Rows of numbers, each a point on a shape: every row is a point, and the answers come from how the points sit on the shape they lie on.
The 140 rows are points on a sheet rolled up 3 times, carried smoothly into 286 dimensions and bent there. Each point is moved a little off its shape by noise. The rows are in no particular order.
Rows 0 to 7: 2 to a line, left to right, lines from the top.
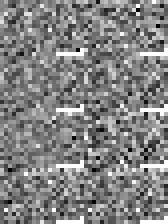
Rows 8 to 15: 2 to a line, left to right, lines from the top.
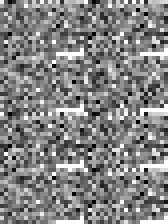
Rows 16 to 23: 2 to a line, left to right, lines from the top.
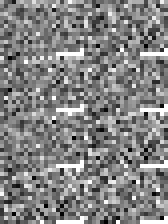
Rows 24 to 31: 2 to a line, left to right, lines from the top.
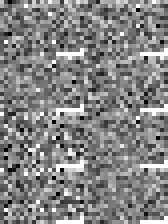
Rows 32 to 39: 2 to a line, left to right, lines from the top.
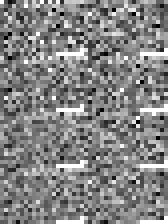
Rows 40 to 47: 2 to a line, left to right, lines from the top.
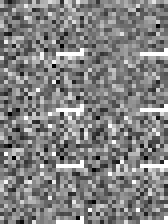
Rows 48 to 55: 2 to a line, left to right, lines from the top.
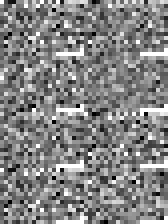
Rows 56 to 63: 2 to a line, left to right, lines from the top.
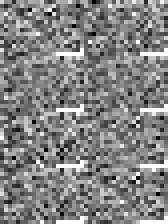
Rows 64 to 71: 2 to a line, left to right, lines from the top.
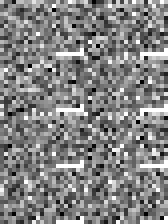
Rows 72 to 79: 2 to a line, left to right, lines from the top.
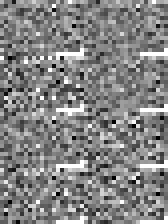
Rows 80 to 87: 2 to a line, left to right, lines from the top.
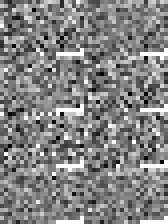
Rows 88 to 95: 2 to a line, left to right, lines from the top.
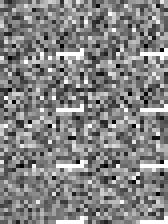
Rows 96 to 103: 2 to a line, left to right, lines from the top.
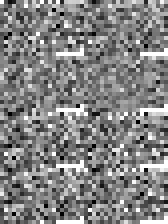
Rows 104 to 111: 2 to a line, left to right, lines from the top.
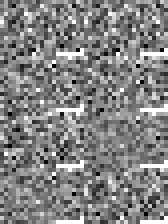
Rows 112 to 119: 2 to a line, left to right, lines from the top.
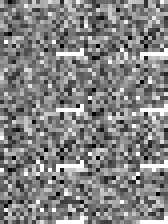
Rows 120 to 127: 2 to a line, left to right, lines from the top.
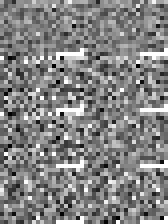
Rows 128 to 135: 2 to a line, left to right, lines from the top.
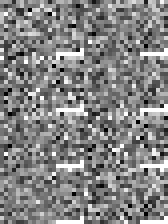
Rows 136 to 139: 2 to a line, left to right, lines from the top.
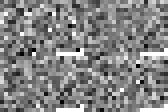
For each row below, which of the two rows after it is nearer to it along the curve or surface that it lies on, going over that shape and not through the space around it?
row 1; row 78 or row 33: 33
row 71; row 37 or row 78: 37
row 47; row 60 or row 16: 16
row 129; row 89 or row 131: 131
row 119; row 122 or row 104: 104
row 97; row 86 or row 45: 86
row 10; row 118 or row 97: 97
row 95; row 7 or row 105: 105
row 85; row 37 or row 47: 37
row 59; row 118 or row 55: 55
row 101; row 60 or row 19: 60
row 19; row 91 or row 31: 31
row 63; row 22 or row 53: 22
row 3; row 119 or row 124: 119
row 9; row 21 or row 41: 21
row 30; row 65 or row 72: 65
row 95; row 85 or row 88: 85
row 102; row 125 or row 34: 34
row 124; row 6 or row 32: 32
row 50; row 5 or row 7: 5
